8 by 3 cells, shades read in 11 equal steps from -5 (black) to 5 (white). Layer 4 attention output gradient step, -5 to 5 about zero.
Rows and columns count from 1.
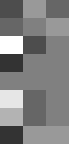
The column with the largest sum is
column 1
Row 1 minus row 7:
-4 2 -1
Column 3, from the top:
-1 1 0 0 0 0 0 1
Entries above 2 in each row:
0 0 1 0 0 1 0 0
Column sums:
2 -2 1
